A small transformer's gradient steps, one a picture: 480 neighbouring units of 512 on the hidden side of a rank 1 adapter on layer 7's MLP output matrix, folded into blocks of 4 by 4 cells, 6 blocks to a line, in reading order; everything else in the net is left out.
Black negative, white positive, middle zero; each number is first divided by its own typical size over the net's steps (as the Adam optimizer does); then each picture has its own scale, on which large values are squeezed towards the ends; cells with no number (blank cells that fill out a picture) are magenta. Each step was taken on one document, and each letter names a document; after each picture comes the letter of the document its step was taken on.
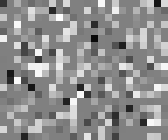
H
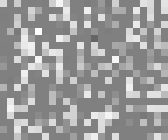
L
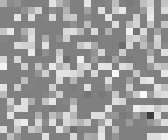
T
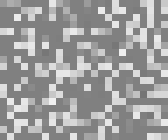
T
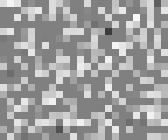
T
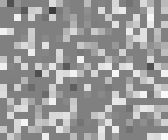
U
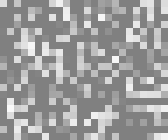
L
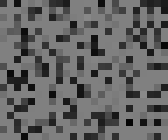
H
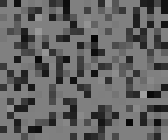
H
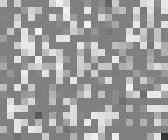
L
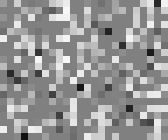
H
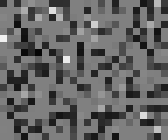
H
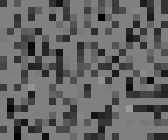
L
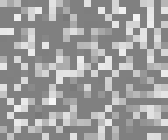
T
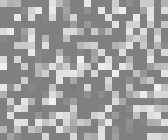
U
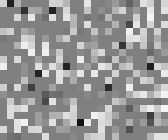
T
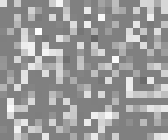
L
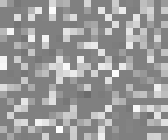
T
